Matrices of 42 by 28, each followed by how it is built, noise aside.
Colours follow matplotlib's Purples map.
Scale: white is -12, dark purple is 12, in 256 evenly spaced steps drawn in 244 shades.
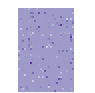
sparse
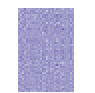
low rank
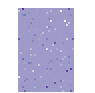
sparse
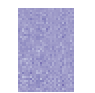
low rank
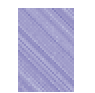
Toeplitz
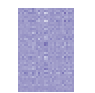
low rank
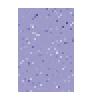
sparse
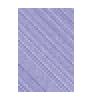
Toeplitz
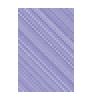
Toeplitz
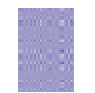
low rank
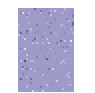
sparse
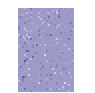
sparse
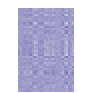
low rank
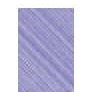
Toeplitz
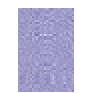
low rank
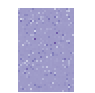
sparse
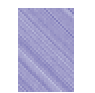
Toeplitz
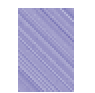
Toeplitz
